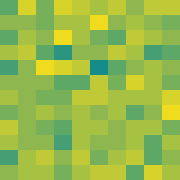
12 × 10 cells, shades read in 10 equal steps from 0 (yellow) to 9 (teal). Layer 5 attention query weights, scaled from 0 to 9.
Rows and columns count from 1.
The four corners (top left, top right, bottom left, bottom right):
6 2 4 3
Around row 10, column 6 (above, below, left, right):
3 5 3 4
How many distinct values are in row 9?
5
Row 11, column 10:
4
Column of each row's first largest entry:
1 3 1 4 6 4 3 8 4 4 1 8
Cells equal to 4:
29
